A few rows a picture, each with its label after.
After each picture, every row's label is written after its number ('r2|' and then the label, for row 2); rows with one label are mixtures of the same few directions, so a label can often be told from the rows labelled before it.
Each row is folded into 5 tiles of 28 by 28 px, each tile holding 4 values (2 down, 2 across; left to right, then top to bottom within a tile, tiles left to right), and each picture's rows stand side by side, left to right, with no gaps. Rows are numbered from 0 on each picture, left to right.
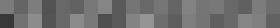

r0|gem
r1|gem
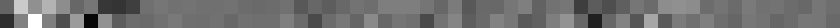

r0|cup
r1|cup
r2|cup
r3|gem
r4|cup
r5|gem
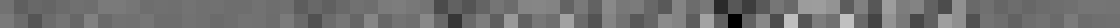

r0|cup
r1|gem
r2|cup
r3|cup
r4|gem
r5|cup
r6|gem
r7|cup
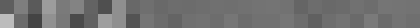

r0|gem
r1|cup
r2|cup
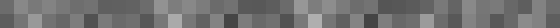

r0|cup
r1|cup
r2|cup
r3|gem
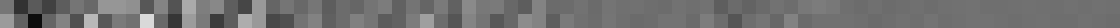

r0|cup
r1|gem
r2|gem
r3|gem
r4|gem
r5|cup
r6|cup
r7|gem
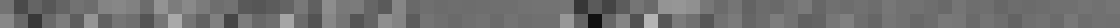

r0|cup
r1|cup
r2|gem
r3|cup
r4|cup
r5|gem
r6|gem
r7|cup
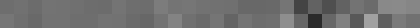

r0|gem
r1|cup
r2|cup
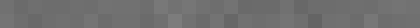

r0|cup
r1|cup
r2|cup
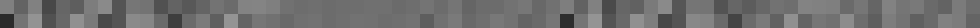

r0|gem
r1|cup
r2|gem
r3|gem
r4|gem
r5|cup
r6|gem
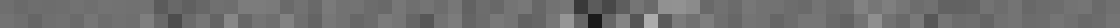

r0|cup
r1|cup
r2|gem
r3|gem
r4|cup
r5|gem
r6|cup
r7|gem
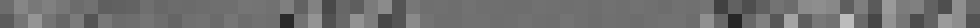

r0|cup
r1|cup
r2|gem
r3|gem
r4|gem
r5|cup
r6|gem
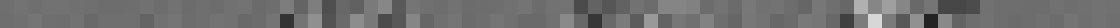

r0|cup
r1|gem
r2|gem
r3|gem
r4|cup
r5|gem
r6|cup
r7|cup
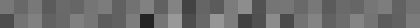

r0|gem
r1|gem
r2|gem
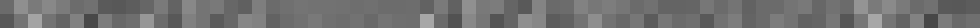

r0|cup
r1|gem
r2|cup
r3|gem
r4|cup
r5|gem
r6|cup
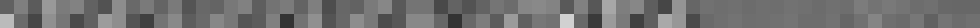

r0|gem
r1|gem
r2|gem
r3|cup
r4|gem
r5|gem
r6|cup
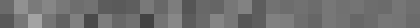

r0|cup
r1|gem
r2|gem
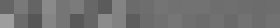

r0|gem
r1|cup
